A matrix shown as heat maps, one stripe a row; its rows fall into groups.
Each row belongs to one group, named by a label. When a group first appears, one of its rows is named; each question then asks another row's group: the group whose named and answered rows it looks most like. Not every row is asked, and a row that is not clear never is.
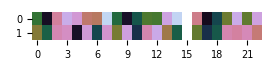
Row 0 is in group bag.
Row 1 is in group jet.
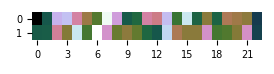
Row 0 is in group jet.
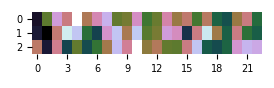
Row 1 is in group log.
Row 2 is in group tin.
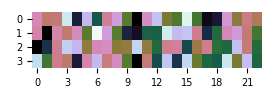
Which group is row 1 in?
bag
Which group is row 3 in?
jet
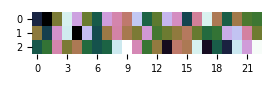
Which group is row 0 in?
log
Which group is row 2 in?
tin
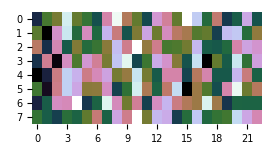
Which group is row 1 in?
jet
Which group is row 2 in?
tin
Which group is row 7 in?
tin
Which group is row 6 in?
log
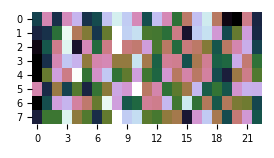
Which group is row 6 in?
jet
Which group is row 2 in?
jet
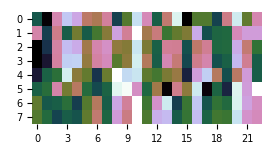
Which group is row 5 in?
tin
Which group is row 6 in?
tin
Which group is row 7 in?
tin
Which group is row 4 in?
log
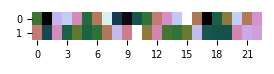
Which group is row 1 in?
tin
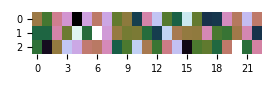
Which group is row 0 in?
jet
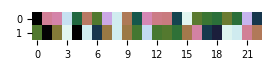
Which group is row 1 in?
jet
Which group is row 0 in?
jet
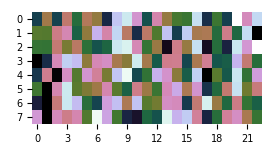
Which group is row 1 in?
jet
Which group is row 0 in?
tin
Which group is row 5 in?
bag
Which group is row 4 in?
tin
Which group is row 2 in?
tin
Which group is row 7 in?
bag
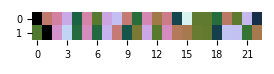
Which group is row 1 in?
jet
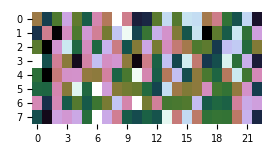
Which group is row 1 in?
tin
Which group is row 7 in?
bag
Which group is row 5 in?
bag
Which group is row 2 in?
jet
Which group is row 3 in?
jet
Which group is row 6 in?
tin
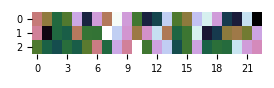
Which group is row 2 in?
tin
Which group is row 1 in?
tin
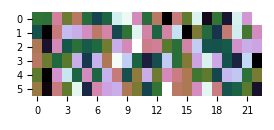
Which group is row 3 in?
log
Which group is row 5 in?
log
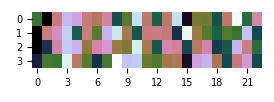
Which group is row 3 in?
log
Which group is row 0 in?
bag
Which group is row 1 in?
jet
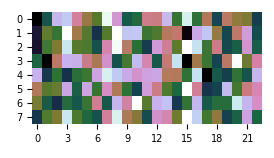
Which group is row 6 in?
tin
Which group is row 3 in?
bag
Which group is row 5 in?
jet
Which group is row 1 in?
log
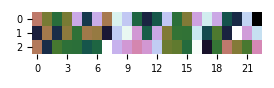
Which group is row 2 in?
tin
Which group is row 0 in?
log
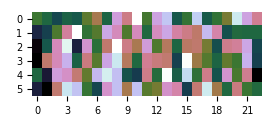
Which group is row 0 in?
tin
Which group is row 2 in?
jet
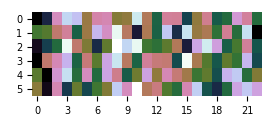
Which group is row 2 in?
log
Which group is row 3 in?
jet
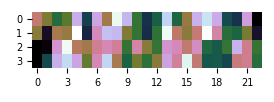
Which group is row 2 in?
bag
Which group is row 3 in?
bag
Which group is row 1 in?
log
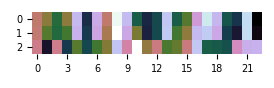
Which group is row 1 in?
log
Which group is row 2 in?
tin
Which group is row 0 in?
log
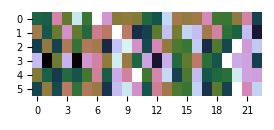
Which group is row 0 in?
bag
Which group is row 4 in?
tin
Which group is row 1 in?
log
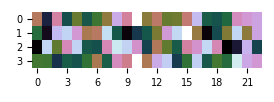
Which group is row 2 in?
log
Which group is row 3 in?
tin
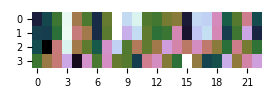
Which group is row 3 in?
jet
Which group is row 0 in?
log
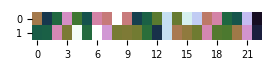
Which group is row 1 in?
bag
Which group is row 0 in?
log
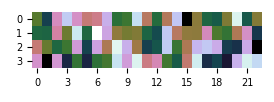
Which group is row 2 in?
log
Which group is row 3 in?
tin
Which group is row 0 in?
bag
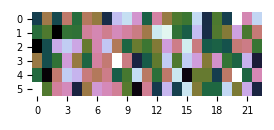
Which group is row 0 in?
tin
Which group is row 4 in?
bag
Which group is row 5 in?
jet
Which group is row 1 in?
tin
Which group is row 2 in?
bag
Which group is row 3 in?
log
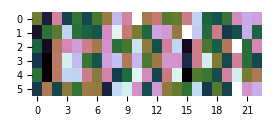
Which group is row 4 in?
bag
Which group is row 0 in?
tin
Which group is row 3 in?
log
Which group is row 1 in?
log
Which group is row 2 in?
bag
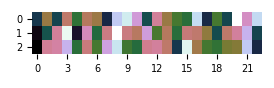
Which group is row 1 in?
jet
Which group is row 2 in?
jet
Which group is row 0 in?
tin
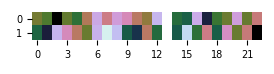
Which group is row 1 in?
jet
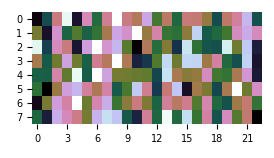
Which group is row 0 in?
jet
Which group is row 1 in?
tin
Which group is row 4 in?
bag
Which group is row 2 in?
jet
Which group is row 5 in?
bag
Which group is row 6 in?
bag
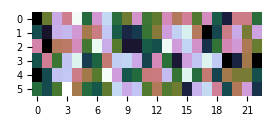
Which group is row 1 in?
bag
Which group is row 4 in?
jet
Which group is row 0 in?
bag
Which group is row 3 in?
log
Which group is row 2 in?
bag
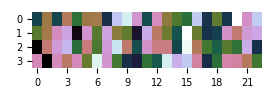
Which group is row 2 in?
jet
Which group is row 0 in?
tin
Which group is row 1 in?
jet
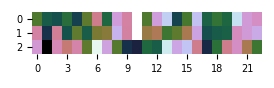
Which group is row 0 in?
tin
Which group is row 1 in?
tin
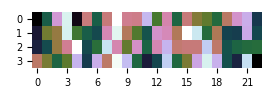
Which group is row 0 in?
jet
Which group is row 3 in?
log
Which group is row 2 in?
log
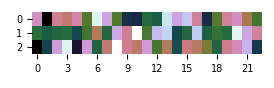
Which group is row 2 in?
jet
